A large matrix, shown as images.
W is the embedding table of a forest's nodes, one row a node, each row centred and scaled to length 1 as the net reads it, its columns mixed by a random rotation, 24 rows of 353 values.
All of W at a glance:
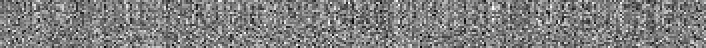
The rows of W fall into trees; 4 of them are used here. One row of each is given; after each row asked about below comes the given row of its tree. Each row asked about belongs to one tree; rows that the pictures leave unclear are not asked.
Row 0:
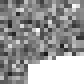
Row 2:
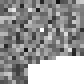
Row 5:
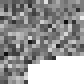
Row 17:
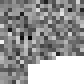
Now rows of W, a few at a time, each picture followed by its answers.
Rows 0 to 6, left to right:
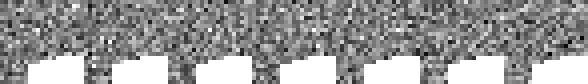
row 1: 5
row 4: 2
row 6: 0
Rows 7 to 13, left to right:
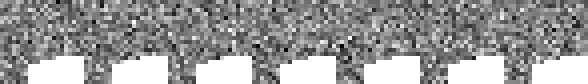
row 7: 2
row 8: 0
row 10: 2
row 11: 2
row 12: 5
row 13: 0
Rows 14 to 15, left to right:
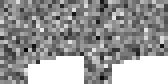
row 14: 2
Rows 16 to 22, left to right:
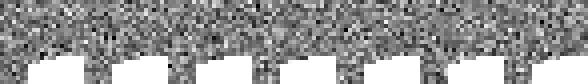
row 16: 0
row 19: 5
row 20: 17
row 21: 2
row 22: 0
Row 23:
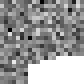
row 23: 17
